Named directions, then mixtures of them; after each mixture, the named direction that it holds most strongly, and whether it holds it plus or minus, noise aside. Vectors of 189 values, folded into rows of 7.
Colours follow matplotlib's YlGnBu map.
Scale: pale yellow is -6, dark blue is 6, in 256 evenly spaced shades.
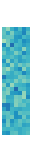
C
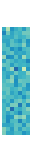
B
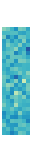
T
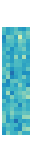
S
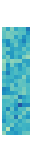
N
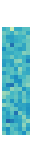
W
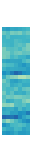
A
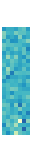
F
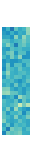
N, minus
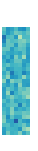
S, plus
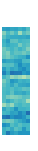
A, plus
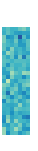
S, minus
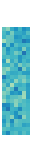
C, plus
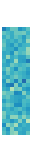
T, minus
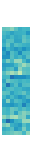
A, minus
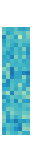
S, plus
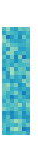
S, minus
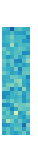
W, minus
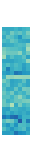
A, plus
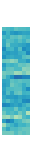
A, minus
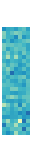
F, plus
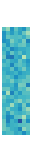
B, plus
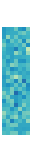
T, minus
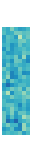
S, plus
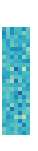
B, plus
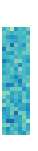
W, plus
